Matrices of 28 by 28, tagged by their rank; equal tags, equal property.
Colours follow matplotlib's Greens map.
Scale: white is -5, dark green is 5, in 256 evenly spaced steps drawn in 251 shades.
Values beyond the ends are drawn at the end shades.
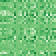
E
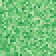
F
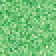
F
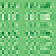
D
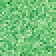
F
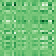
D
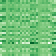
D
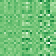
E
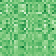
E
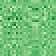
E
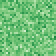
F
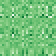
E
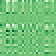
D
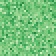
F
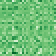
E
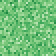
F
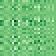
D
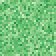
F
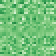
E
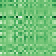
D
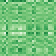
D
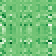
D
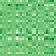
D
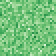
F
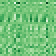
E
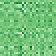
E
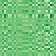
D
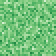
F
